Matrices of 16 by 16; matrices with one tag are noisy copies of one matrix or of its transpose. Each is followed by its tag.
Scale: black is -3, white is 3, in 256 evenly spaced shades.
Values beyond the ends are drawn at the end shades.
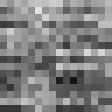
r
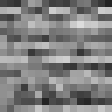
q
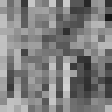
r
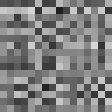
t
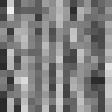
q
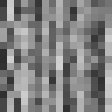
q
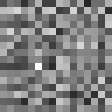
t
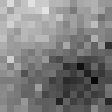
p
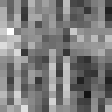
r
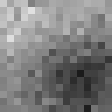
p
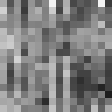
r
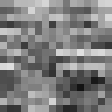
r
